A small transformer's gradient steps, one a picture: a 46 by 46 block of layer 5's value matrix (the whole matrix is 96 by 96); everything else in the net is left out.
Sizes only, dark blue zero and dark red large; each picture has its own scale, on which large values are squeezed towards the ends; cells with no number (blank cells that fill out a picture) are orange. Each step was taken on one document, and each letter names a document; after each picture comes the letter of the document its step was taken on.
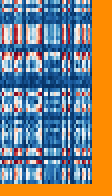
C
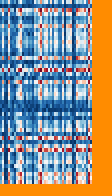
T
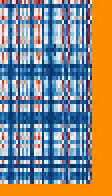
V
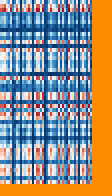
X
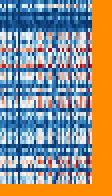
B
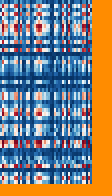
C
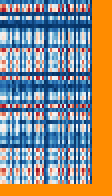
X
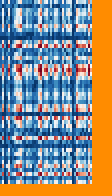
T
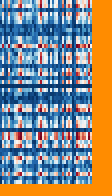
T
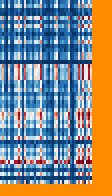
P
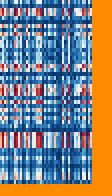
C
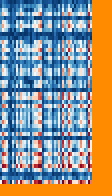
B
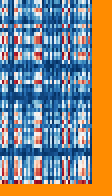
C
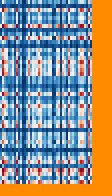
X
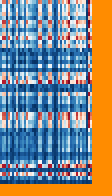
B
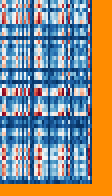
V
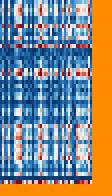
T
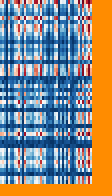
P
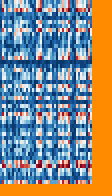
B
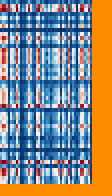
X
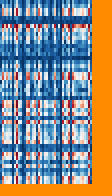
C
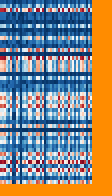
X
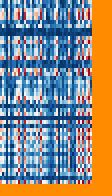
P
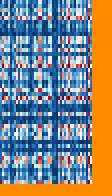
B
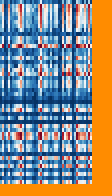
T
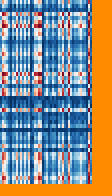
V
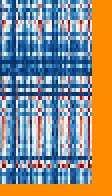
B
